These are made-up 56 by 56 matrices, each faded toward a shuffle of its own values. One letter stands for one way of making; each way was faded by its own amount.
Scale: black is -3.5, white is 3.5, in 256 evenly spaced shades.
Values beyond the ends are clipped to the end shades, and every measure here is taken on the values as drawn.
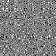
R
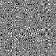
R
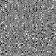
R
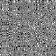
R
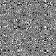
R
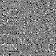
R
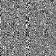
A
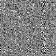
A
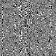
A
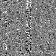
A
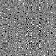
R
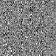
A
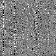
A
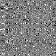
R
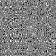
R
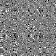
R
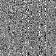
A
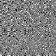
R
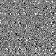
R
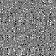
R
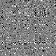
R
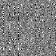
A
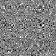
R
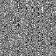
A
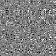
R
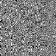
A
